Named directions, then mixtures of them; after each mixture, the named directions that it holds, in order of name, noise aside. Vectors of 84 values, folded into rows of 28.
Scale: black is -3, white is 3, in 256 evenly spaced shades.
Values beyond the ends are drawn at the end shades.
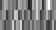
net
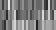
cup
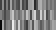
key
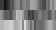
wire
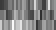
cup, net, wire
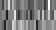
cup, net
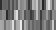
net, wire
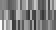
cup, key, wire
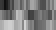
wire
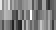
key, net, wire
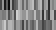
cup, key, wire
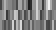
net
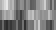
wire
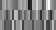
net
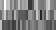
key, net, wire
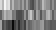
key, wire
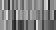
cup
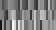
cup, key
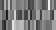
cup, net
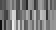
cup, key
